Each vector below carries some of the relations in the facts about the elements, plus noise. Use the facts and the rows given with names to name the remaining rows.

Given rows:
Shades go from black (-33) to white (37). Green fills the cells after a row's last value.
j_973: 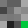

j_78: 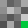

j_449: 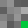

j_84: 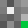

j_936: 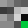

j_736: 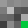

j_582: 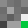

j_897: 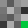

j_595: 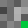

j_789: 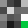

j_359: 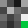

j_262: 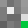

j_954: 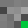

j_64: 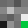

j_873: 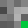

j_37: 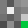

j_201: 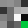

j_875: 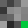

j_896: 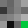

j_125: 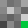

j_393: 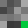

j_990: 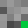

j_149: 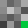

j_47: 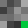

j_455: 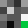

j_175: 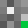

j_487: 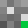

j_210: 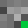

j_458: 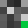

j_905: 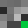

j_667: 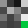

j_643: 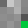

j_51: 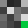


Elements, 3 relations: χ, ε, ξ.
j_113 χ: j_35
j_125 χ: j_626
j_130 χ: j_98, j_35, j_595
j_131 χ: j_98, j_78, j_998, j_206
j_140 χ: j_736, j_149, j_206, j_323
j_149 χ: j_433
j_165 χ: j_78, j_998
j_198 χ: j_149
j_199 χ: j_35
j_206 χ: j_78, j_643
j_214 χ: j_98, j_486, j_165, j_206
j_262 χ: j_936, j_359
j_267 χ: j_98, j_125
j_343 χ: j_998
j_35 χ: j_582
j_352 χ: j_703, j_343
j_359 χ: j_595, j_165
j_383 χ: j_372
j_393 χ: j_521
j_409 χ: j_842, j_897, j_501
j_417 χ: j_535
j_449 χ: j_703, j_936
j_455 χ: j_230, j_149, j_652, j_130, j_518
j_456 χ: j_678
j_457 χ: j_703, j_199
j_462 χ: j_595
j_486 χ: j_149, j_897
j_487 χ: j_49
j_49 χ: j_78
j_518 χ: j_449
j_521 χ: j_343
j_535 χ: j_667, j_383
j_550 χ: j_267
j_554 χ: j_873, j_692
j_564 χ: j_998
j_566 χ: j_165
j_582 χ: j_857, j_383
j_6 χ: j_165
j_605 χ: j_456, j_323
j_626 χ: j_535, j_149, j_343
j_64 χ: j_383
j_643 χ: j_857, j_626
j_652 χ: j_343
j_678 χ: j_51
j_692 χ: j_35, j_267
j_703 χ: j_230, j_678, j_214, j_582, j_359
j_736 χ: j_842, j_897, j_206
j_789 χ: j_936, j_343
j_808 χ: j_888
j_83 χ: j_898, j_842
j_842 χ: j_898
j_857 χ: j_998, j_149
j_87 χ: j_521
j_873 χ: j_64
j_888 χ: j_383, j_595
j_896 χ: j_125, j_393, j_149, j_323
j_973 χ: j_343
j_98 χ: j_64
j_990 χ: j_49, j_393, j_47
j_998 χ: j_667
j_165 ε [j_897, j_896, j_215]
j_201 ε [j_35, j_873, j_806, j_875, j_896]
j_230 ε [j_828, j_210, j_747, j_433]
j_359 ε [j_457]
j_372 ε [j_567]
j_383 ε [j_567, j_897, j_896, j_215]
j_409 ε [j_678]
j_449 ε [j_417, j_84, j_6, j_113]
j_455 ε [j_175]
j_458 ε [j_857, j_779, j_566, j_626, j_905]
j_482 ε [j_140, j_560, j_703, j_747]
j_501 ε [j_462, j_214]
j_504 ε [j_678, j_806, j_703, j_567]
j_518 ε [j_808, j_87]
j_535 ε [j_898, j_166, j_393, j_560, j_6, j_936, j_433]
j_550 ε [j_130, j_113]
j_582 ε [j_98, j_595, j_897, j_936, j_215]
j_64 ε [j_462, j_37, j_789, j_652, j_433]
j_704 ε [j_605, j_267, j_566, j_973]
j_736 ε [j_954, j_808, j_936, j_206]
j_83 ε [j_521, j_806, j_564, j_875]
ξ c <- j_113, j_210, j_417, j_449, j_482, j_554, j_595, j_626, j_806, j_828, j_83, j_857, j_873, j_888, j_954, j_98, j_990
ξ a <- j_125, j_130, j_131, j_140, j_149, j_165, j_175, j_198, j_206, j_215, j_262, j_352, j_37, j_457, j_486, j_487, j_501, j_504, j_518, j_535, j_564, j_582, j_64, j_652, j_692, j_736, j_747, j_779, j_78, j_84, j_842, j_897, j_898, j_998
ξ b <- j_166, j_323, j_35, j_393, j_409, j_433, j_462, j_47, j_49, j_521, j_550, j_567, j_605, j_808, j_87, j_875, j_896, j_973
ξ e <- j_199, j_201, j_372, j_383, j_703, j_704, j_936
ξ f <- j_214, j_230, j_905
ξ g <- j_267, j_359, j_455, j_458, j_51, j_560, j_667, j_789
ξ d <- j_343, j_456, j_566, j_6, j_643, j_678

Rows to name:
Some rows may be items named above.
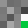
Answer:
j_165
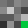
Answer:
j_501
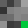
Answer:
j_166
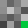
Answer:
j_149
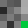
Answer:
j_808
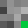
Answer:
j_554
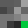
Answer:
j_433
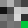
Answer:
j_372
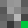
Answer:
j_83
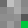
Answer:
j_643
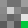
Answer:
j_652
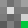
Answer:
j_487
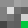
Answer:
j_140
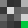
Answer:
j_560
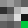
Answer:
j_199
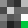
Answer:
j_789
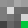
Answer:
j_140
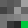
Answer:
j_433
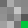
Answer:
j_343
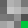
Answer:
j_678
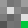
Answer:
j_564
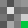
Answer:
j_215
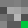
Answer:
j_806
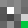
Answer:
j_504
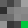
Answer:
j_166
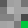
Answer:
j_456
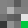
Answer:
j_535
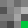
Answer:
j_113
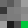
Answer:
j_605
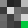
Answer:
j_51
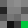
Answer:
j_409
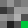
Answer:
j_214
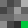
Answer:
j_323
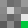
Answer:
j_652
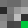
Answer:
j_905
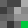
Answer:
j_35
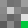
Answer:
j_652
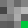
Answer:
j_888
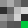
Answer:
j_703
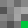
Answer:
j_417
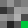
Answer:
j_214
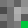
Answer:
j_98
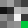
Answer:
j_383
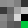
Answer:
j_704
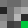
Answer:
j_905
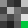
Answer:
j_267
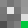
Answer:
j_457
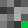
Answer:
j_230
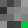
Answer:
j_166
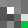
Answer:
j_504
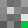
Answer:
j_652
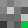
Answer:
j_486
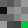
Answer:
j_567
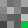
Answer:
j_206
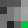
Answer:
j_462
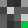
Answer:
j_458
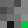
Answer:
j_550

